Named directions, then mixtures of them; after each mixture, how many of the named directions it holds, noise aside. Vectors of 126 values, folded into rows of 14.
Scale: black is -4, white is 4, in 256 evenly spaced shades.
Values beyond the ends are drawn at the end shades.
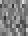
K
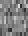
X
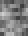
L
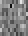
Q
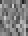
one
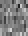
one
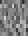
one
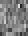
two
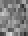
three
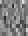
one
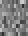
three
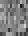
three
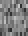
one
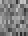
three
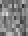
two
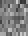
three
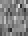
one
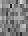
two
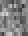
two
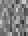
two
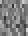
one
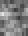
one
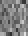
three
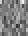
two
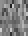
three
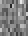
one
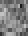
two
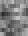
one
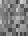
three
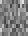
three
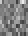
three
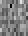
one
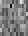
one
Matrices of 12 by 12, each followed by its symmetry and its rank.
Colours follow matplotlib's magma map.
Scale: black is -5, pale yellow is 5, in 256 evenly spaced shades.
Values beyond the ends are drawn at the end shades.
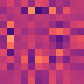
antisymmetric, rank two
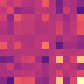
symmetric, rank two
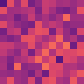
symmetric, full rank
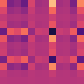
neither, rank one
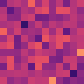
symmetric, full rank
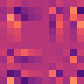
antisymmetric, rank two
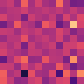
antisymmetric, rank two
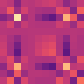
symmetric, rank two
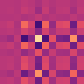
symmetric, rank one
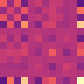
symmetric, rank two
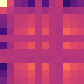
symmetric, rank one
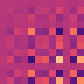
symmetric, rank one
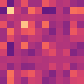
symmetric, rank two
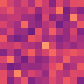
symmetric, full rank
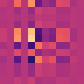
neither, rank one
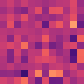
antisymmetric, rank two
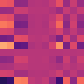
neither, rank one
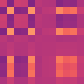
symmetric, rank one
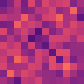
symmetric, full rank
